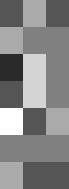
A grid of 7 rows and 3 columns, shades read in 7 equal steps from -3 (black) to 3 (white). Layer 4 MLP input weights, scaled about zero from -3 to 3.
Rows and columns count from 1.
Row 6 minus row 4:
1 -2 0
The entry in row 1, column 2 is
1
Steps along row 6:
same same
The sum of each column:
1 3 -1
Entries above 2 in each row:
0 0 0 0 1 0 0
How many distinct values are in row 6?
1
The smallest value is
-2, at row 3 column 1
